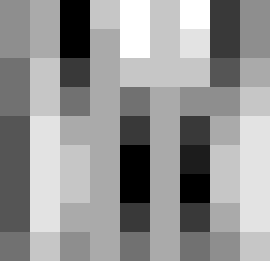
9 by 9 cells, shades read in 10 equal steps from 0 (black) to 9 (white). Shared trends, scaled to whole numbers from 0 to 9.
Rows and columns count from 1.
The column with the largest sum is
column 2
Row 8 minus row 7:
0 0 -1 0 2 0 2 -1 0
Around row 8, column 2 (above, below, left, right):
8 7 3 6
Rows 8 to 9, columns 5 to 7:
2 6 2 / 4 6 4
